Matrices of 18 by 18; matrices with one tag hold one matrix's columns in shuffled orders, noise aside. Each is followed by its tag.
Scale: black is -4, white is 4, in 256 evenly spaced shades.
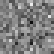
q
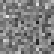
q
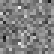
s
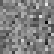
q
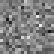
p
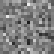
q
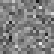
s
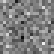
s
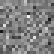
p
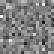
q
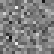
s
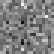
q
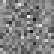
p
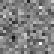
s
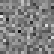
p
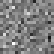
s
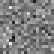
s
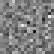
p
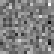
q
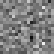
s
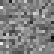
s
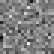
s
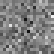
p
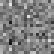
q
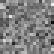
q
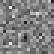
s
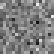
q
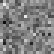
q
